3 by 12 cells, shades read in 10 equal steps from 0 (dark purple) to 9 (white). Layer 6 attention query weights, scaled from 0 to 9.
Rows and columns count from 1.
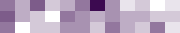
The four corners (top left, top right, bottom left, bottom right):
4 8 4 8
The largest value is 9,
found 3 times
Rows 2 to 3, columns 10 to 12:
6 7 7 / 7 4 8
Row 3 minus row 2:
1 3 0 -2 1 0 1 -1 0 1 -3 1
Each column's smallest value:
3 6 3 7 4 4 0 4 6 6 4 7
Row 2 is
3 6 7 9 4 5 6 5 6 6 7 7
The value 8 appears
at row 1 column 9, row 1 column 12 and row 3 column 12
